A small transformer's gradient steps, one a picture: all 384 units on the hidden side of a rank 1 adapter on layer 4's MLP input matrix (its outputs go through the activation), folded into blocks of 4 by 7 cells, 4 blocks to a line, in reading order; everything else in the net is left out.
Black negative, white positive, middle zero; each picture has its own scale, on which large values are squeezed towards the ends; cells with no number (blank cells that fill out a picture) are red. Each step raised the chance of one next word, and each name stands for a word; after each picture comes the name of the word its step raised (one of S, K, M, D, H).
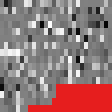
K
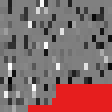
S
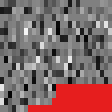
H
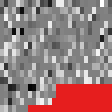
K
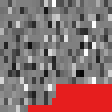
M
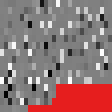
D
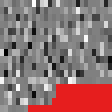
M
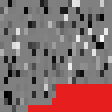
D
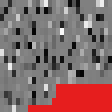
M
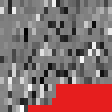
H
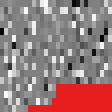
D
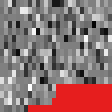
K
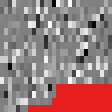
S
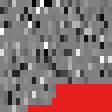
S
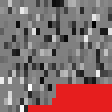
K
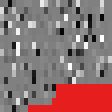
H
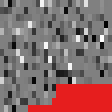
H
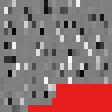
D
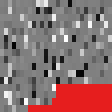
M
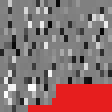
K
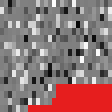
H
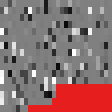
D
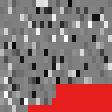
M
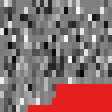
D
